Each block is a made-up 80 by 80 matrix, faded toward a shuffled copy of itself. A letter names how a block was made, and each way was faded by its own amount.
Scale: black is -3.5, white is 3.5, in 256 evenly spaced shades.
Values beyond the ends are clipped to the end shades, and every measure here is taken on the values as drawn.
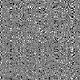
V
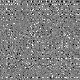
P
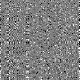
V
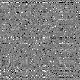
P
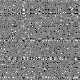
P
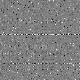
P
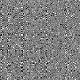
V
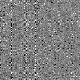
V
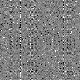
V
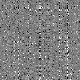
V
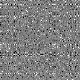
P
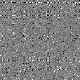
P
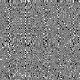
V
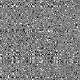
P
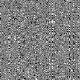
V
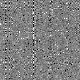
V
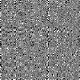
V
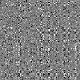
V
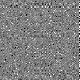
V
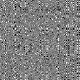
V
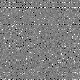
P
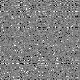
P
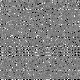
P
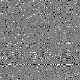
P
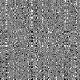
V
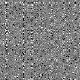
V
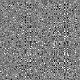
V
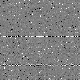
P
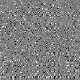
P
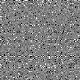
P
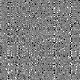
V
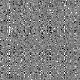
V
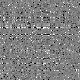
P
